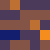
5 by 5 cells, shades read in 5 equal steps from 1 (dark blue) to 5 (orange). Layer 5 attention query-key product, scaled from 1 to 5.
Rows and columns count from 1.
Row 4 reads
1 1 2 2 5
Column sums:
11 13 13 13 15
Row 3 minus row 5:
1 0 0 2 -1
